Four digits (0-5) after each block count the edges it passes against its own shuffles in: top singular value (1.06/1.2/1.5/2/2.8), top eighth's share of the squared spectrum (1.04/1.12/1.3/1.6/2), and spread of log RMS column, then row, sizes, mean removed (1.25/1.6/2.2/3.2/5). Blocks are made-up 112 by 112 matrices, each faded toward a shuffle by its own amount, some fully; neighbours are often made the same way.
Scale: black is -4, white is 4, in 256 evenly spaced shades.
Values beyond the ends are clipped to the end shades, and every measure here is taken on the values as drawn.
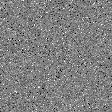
2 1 0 0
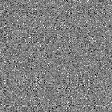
4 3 1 2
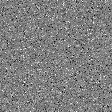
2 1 0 0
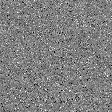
2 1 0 0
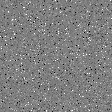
2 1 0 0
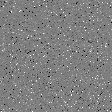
1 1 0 0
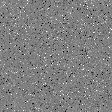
2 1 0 0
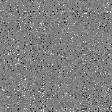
4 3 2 2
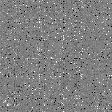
4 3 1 1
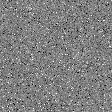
0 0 0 0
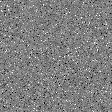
0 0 0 0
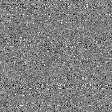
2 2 0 3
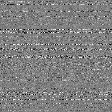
2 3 0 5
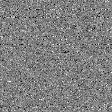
1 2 0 3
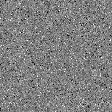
3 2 0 1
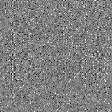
4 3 2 2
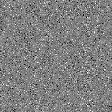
4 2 1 1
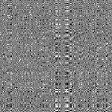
5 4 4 3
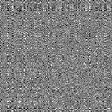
5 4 3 3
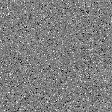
3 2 0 0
